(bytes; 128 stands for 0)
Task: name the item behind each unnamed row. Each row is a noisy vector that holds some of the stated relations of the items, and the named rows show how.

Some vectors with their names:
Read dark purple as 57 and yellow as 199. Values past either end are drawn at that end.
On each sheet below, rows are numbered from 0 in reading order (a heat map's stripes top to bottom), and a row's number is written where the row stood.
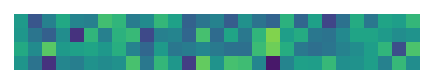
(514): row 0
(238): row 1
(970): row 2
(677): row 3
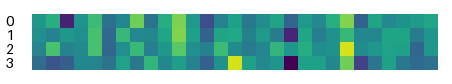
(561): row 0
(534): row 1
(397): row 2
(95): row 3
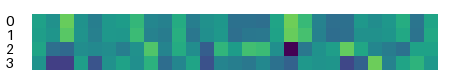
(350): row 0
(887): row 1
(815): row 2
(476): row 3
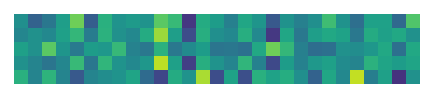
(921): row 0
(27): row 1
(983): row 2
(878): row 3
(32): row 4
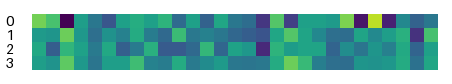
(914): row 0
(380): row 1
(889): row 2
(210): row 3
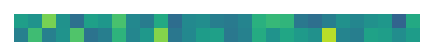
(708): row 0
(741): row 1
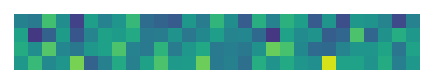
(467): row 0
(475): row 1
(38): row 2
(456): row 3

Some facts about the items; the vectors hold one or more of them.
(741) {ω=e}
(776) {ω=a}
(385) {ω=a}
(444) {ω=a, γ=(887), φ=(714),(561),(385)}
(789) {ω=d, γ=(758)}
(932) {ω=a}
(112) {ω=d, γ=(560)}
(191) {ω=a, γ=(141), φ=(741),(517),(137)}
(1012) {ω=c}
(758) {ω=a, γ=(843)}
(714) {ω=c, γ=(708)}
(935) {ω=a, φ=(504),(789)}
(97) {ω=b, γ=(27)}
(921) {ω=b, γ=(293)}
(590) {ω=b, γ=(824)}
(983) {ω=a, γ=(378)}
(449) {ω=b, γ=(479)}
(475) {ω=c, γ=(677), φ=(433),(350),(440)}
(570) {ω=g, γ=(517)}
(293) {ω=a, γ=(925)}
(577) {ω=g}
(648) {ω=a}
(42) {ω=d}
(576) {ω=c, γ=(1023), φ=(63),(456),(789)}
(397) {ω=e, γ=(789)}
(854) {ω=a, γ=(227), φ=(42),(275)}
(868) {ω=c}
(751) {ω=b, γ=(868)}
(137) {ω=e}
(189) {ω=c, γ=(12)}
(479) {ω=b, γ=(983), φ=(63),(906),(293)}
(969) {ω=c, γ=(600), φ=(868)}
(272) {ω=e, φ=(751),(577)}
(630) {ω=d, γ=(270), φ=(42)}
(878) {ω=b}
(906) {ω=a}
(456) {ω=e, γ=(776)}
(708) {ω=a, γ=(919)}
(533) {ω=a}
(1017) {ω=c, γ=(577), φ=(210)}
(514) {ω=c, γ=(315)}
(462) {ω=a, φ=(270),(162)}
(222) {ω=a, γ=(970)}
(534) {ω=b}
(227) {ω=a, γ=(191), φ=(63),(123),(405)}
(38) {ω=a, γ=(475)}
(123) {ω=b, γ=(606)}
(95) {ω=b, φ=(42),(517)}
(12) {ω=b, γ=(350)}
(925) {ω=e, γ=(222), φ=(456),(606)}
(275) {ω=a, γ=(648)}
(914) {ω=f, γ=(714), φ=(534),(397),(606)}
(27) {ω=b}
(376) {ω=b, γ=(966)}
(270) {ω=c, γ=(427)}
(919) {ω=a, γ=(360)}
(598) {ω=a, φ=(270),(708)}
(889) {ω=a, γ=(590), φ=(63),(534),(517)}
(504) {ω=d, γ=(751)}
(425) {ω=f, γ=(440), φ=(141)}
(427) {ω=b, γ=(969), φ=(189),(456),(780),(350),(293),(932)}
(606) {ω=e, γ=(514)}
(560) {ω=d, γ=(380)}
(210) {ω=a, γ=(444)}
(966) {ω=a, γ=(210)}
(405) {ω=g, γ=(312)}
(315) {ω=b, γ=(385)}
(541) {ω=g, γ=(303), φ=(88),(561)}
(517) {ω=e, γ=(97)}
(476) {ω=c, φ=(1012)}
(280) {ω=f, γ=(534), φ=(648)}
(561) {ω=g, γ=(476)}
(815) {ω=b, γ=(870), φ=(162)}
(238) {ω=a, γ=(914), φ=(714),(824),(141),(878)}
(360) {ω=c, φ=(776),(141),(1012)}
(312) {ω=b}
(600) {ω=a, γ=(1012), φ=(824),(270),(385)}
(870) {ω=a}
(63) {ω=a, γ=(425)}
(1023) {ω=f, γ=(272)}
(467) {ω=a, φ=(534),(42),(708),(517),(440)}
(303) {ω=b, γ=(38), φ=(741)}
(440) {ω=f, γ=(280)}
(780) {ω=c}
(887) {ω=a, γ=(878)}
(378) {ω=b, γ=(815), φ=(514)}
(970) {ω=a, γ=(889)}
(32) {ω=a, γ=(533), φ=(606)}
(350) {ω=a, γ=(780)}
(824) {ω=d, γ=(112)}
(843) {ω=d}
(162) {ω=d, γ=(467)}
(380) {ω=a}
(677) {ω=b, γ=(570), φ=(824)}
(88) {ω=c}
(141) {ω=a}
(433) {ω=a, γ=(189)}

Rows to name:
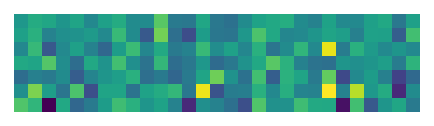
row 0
(843)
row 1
(824)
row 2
(272)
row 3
(385)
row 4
(630)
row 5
(606)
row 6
(425)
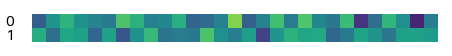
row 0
(42)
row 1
(227)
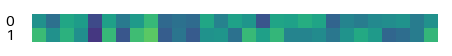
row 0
(191)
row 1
(462)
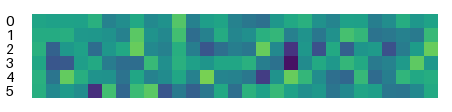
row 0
(789)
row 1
(162)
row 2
(270)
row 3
(479)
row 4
(63)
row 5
(600)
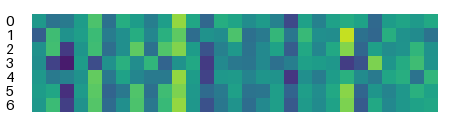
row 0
(123)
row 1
(517)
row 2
(570)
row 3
(360)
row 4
(590)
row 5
(405)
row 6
(577)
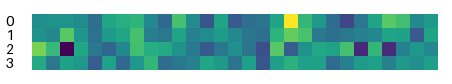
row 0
(141)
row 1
(275)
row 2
(280)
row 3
(935)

